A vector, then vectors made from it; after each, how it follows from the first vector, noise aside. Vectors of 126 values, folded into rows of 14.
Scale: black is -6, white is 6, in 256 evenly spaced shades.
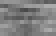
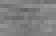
shrunk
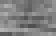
reversed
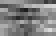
scaled up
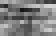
scaled up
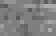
partly zeroed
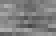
reversed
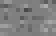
partly zeroed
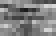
scaled up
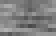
reversed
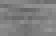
shrunk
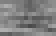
reversed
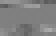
partly zeroed
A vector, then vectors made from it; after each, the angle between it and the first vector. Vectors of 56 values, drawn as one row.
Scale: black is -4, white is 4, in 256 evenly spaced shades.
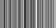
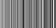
partly opposed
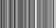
partly aligned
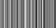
nearly opposite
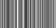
partly aligned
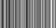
orthogonal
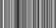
orthogonal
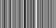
nearly parallel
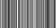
orthogonal
